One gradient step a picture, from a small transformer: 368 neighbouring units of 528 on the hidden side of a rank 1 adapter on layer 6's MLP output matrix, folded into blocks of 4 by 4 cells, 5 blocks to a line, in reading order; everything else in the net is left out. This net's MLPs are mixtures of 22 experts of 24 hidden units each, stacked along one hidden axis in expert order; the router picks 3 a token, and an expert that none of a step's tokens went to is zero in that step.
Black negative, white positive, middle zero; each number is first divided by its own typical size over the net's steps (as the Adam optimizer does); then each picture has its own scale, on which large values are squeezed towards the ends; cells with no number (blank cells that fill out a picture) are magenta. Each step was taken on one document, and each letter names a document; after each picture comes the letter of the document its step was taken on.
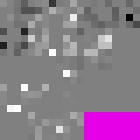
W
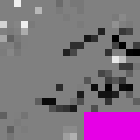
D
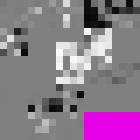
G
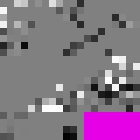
D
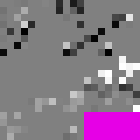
D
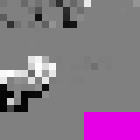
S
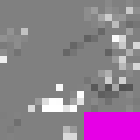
D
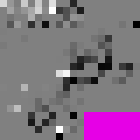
W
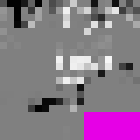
G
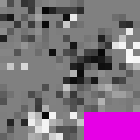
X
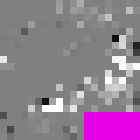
D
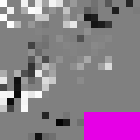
S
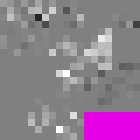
W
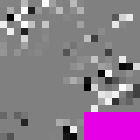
X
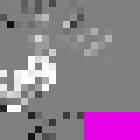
S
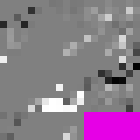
D
